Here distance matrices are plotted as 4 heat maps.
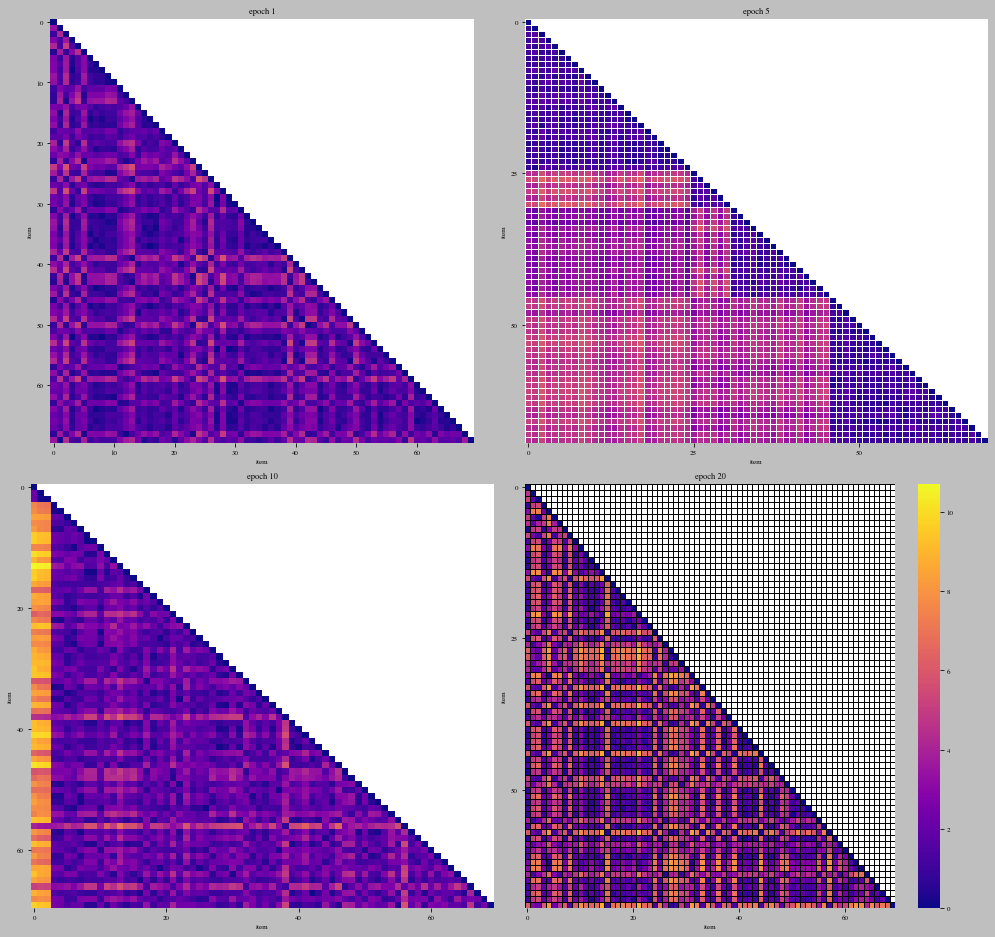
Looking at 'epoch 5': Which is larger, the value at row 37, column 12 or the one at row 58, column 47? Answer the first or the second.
the first
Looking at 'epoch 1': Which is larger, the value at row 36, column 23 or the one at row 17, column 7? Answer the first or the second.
the first
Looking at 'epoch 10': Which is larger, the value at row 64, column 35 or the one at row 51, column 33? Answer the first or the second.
the first
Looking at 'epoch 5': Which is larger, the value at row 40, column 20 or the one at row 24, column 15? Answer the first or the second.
the first
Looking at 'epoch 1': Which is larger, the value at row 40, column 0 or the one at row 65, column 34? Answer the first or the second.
the first
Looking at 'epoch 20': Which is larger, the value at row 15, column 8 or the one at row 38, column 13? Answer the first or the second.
the second
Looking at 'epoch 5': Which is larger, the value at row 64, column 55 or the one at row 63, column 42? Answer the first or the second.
the second
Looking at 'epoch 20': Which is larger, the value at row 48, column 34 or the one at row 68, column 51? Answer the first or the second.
the first
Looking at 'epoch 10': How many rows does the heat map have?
70
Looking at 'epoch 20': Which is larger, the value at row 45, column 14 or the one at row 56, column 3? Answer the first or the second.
the first
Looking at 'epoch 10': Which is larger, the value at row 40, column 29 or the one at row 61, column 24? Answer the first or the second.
the second
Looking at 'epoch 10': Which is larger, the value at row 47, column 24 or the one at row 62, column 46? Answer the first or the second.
the second
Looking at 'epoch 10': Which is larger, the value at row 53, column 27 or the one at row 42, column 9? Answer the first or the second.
the first
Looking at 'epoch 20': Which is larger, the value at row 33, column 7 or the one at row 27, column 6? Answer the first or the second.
the first
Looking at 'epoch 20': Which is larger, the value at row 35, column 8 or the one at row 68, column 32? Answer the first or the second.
the first
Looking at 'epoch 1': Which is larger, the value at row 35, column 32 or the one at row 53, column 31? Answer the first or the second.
the second
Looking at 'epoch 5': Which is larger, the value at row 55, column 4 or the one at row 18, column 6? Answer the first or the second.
the first
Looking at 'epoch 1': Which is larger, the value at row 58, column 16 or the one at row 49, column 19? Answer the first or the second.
the second
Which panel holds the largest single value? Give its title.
epoch 10
